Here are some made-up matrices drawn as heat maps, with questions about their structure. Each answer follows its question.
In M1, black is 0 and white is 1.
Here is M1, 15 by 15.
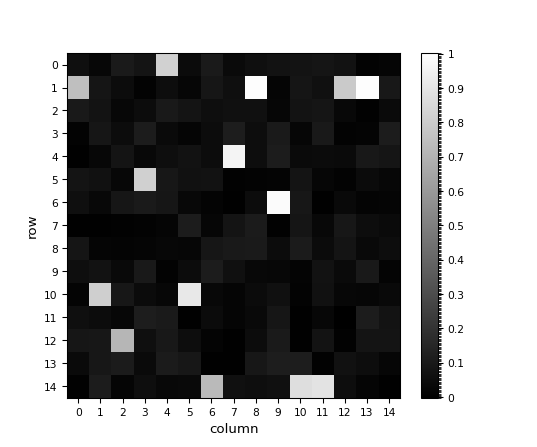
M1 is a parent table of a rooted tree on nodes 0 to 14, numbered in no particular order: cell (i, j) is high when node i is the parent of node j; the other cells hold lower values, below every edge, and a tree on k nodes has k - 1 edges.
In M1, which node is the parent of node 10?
14
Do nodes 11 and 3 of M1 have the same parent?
no
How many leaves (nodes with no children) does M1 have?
7
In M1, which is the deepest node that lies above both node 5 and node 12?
10
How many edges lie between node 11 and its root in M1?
1
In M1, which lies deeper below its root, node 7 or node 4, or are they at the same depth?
node 7
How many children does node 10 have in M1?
2
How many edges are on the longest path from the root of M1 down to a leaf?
5
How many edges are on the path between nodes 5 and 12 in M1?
3
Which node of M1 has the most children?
1
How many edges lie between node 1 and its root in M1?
2
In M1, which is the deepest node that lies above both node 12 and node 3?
10
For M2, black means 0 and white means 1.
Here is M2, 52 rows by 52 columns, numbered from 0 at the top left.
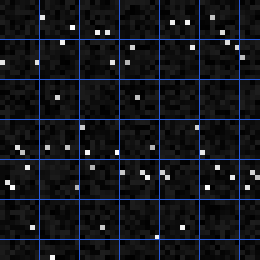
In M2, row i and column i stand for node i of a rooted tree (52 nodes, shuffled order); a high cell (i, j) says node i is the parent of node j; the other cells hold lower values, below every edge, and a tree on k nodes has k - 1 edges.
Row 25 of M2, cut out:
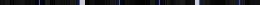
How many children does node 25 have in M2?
2
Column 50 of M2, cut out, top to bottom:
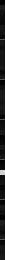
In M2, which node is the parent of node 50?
34
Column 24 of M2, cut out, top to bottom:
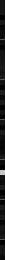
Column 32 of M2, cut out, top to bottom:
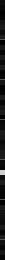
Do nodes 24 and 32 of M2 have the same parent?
yes
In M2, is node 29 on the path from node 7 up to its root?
yes
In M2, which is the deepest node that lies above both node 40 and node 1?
29
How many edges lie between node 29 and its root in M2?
1
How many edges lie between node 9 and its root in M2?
2
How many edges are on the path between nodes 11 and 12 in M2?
5
